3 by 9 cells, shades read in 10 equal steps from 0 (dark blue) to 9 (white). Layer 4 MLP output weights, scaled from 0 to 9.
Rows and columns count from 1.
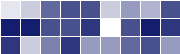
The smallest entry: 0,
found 3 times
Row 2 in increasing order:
0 0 0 1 1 2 2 2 9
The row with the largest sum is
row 1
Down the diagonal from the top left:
8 0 4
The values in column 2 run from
0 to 7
